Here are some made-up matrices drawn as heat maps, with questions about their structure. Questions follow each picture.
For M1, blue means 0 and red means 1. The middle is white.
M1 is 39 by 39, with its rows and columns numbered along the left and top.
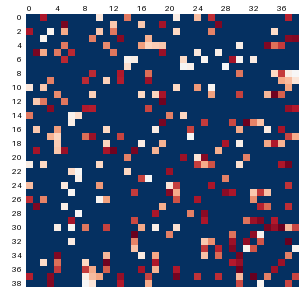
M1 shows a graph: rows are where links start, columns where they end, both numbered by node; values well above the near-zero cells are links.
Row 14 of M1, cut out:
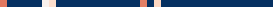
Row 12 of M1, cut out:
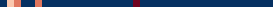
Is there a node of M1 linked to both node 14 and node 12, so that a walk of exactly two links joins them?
no
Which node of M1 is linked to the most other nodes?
node 37
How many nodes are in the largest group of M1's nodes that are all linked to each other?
6
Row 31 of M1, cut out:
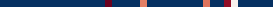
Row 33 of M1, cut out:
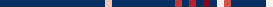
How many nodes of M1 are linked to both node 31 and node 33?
3
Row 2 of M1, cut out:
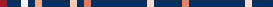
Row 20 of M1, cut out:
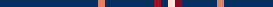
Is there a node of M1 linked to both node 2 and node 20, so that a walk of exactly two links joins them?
no
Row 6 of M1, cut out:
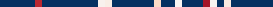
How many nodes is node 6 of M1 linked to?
8
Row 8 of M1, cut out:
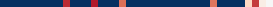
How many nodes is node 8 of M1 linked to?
8
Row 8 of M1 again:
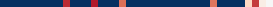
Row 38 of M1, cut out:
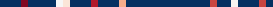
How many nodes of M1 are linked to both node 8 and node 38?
5
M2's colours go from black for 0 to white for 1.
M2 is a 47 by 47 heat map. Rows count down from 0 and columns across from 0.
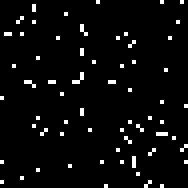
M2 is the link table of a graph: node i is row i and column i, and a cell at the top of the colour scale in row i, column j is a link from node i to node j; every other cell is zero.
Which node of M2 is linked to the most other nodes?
node 20
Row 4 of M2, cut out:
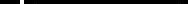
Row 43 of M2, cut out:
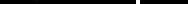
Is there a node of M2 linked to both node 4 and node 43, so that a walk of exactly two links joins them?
no
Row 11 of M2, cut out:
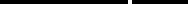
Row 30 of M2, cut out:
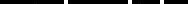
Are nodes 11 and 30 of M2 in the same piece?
yes
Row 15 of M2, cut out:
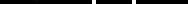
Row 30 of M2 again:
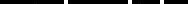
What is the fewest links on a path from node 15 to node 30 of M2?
3
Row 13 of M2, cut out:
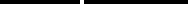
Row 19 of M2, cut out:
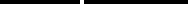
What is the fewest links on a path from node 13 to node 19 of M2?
2
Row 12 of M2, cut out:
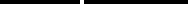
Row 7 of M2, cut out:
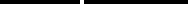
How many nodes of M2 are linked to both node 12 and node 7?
1
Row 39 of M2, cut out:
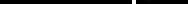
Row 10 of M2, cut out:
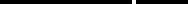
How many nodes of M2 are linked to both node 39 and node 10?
1
